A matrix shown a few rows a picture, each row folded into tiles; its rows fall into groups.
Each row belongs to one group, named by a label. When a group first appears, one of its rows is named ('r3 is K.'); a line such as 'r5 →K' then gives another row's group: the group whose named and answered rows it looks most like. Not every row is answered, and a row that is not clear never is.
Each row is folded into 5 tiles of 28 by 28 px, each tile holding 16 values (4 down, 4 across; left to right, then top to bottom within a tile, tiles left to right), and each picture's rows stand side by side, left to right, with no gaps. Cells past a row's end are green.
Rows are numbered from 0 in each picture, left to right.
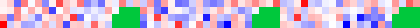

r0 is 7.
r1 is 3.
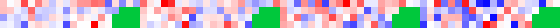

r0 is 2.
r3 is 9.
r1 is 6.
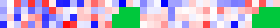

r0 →9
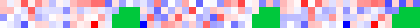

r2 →2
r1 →9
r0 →2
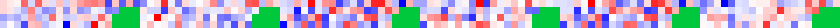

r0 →2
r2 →9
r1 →3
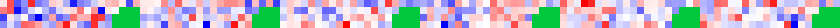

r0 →3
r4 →6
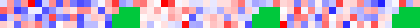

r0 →3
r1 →6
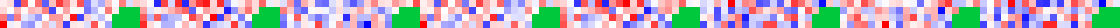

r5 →9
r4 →7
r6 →6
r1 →7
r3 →7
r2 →3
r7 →9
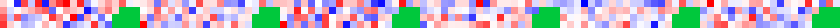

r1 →7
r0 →7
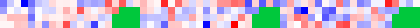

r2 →3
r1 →2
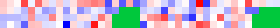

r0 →2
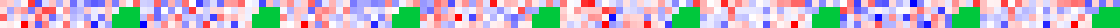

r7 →2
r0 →6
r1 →9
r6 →3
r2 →6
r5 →2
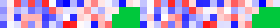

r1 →9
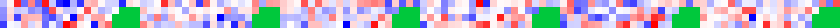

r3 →3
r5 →6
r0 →9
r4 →3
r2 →2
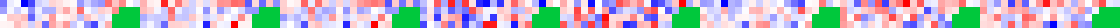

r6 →7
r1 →2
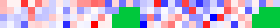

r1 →9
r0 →2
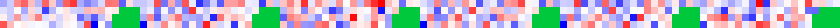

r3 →9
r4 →9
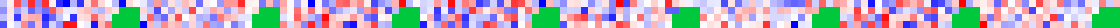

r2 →7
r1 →9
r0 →9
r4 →3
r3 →9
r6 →7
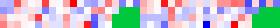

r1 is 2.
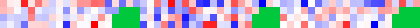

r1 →9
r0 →2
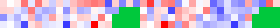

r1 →6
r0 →2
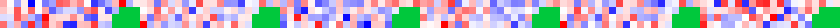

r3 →6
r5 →7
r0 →7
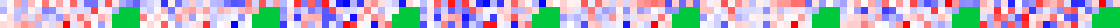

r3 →9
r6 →3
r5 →2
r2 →9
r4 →2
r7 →7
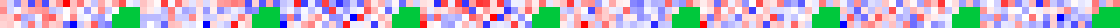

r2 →9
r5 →7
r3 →7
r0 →7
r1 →2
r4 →6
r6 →9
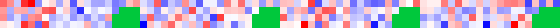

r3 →2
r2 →6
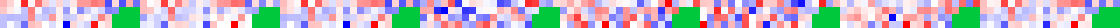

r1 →2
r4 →6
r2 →2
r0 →2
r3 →3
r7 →2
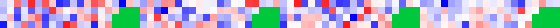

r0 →9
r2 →9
